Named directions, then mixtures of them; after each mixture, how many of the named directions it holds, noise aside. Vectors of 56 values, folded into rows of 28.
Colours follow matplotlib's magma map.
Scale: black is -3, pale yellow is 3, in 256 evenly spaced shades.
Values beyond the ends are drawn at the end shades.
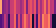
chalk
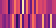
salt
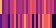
one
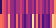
one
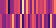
one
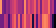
one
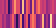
one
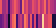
two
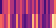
one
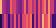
one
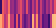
one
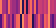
two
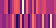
one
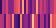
two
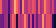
two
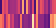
two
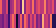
two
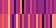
two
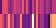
two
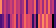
one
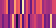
one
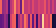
two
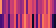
one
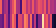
two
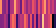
two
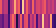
two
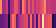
two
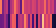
two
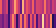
two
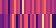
two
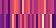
two
